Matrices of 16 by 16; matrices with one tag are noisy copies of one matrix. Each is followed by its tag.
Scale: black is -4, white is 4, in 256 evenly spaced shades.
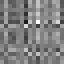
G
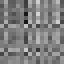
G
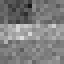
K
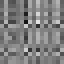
G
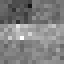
K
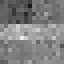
K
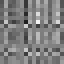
G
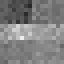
K
